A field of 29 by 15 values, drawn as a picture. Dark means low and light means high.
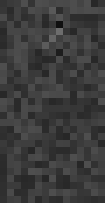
Odd patch: rougher, in the top middle. Roughest part: top middle. Histogram: bell-shaped. Grain: fine.
